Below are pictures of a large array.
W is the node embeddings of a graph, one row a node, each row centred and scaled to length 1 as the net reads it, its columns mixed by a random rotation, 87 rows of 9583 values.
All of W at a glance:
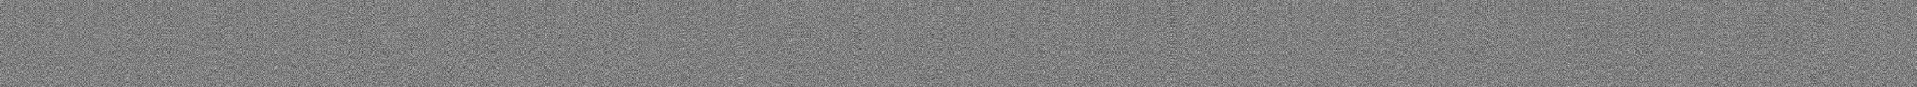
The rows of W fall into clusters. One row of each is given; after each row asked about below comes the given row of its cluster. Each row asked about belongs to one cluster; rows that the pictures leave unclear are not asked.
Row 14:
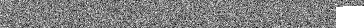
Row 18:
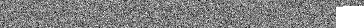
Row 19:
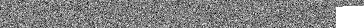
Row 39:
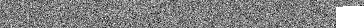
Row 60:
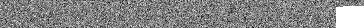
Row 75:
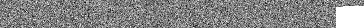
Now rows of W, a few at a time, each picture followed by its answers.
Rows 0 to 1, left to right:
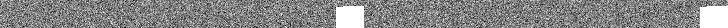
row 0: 14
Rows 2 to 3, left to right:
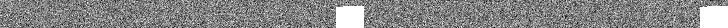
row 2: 14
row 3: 60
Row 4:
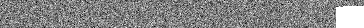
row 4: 60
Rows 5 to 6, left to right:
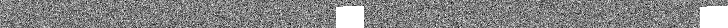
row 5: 14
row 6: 19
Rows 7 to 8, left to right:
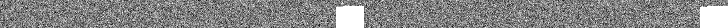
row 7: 18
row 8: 18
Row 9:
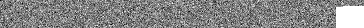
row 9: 18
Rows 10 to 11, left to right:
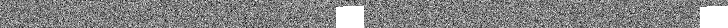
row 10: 60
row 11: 19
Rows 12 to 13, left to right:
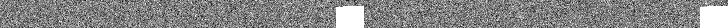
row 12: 60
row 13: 18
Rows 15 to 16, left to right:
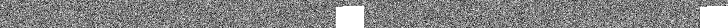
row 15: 19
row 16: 39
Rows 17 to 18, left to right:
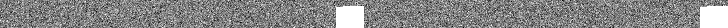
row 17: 39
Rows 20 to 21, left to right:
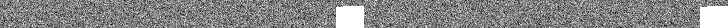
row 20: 18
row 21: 14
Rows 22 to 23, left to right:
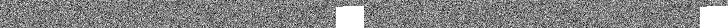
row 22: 19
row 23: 19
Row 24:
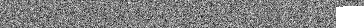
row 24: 60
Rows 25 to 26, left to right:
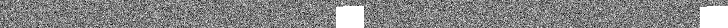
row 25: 18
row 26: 19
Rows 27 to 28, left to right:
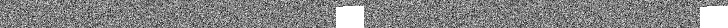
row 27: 75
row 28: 75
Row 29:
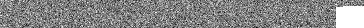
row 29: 14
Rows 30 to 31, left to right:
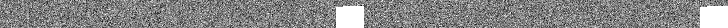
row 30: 39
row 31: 18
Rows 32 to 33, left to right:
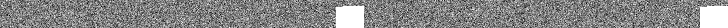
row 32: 19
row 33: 39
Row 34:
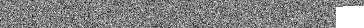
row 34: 75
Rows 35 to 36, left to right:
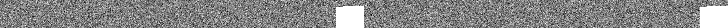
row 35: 75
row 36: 19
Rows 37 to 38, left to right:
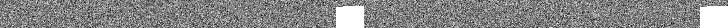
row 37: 75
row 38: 14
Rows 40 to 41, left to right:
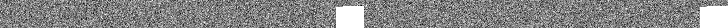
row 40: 39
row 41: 19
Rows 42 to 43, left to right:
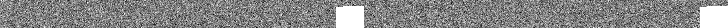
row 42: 14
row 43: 19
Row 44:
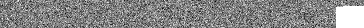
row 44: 18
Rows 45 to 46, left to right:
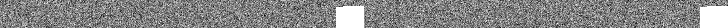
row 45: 75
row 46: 14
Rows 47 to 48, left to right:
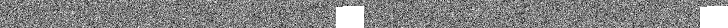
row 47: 19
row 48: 39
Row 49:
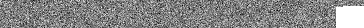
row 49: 39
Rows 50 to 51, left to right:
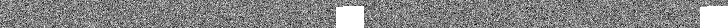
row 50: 14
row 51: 18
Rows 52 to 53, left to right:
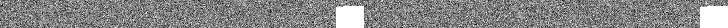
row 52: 18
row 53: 18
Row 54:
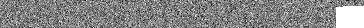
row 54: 60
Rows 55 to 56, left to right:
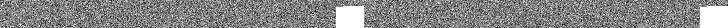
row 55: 19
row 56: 14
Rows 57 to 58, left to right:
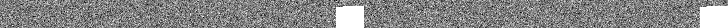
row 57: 75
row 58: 19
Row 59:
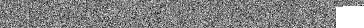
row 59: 39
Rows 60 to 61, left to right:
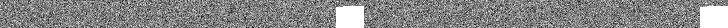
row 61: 18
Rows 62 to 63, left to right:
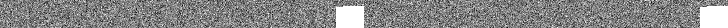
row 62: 39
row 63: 75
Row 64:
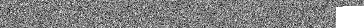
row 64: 19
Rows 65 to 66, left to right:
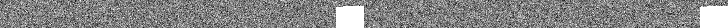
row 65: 75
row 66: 18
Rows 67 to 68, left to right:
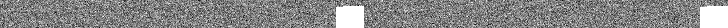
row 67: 18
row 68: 18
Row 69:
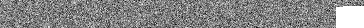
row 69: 14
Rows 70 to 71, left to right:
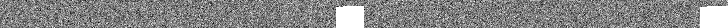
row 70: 60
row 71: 19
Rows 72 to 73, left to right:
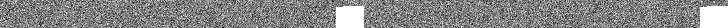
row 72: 19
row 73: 60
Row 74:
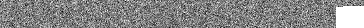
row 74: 14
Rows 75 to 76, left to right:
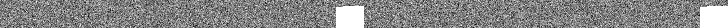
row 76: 18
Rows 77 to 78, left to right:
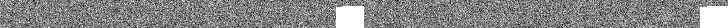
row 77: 14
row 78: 14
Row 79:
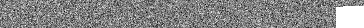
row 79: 75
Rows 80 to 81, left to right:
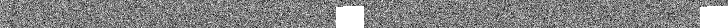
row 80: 14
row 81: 18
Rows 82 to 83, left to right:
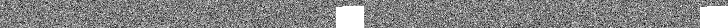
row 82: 19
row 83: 14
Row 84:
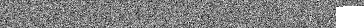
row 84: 60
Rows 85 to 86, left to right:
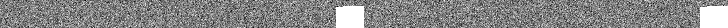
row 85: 60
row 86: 75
